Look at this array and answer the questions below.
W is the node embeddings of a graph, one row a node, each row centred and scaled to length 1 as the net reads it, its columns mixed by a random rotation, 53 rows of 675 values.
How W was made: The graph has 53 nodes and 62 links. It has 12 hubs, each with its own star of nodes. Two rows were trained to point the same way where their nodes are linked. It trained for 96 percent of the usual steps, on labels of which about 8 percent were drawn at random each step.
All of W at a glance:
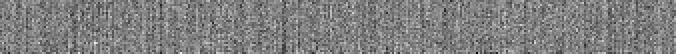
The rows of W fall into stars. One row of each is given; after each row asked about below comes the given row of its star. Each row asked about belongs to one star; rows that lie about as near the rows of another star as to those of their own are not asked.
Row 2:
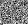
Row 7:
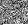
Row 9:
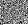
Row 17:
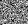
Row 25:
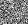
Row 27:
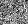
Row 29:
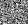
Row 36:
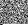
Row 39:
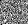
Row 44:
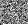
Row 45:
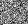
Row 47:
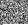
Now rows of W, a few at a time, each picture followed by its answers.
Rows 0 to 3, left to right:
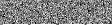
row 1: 25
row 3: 39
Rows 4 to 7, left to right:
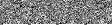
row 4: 7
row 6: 2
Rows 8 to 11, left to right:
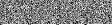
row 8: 44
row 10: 9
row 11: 36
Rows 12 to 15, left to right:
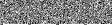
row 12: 29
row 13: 2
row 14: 17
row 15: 29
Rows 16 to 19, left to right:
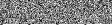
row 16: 36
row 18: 9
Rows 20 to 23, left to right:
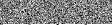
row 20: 27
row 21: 45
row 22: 36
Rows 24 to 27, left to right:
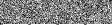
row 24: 9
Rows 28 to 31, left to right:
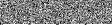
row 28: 9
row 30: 17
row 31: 39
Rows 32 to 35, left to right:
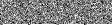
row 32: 45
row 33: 25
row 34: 2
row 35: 44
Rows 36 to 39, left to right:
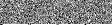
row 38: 47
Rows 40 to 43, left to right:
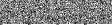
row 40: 25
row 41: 44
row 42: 47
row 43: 44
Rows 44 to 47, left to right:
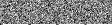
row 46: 36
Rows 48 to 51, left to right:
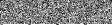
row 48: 47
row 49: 29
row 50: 47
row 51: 27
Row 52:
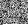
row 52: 29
